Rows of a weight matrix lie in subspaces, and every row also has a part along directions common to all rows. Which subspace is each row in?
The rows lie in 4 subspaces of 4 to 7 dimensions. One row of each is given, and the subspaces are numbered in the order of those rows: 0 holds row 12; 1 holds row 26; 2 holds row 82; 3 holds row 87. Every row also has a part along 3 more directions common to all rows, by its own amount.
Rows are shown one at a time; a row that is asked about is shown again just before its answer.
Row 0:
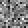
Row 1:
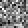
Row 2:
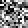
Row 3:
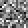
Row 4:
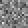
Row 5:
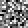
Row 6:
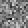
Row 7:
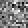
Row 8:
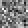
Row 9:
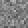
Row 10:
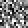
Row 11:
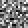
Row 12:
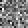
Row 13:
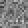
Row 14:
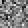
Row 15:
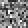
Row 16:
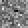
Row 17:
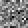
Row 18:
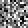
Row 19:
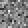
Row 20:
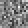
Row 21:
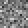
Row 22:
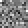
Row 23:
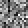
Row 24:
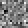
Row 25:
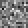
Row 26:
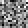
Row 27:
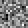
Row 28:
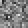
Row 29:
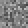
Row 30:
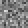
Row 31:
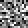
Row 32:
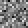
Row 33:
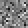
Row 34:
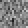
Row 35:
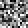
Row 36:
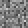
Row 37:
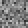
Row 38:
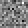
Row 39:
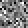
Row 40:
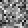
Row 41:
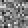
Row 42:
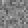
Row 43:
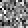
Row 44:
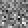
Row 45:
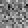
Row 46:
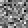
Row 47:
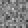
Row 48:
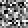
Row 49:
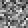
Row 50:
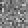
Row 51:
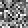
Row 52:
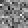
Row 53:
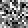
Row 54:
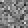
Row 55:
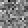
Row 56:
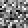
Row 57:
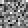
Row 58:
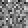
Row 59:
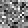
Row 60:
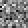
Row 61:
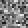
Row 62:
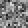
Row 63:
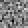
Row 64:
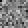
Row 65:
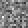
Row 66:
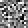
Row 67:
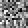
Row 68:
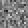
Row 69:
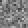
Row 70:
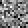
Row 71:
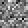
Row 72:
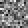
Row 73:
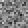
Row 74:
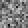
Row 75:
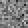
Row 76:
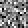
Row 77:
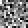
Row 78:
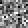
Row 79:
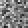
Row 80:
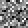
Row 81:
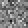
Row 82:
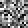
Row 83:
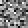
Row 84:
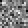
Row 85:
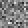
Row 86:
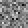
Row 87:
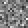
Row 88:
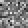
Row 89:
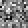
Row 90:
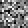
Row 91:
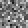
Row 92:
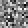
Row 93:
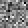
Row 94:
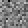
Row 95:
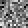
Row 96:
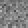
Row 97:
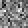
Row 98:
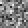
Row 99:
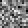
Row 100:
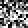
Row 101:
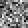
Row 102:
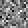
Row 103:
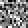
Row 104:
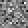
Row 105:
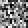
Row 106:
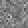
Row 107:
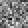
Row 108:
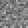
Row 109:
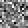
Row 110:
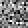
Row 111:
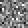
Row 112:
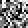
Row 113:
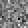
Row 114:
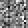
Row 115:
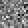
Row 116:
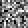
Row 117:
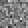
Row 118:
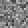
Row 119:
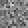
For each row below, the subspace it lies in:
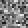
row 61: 0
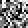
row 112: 3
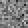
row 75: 2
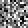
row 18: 2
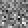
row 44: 1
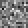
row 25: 0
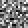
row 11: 3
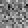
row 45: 1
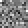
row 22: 0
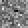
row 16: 0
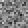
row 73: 0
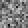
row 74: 1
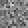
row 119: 2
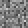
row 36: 2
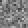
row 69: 3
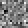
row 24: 0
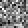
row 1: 0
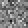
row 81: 2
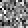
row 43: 0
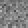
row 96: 3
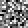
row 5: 3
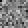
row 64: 0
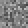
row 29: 3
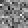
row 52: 1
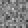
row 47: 1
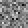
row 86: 0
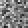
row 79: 1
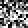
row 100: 3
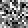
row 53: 1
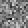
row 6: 1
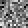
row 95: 1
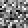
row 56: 3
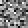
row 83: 1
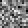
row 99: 0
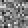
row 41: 1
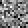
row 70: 2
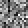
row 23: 2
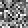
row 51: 2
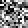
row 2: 1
